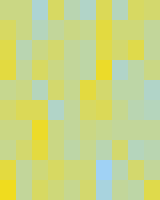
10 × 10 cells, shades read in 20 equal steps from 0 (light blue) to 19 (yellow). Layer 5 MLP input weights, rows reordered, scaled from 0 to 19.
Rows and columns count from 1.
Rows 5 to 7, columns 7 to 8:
12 7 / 14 9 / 9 8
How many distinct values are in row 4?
7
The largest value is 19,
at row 10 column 1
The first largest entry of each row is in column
7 7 1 7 6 2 3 3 1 1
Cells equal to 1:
0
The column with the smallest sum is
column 8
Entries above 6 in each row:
6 9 9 9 8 7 10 7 8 9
